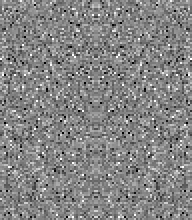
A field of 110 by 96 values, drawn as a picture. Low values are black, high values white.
No single row or column stands out from its neighbours. There is no overall slope. It is mirror symmetric from left to right. Overall the values sit about 50% of the way up the scale. The texture is fine-grained noise. A few values lie far out on both sides of the bulk. There is no seam. There are no regular stripes.
